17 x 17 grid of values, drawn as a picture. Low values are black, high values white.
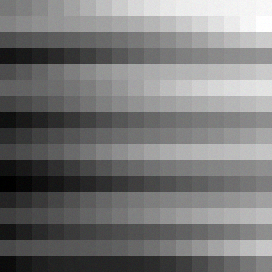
The top right is the ninth with the highest average. There is an overall slope up to the top right. The ninth with the lowest average is the bottom left. Streaks run across, left to right. Overall the values sit about 50% of the way up the scale.
